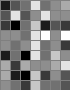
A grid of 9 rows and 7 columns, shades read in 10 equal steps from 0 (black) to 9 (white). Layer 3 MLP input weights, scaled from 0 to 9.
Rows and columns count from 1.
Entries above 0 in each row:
7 7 6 7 7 6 7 6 7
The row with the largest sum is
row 4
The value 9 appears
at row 4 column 5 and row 4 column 7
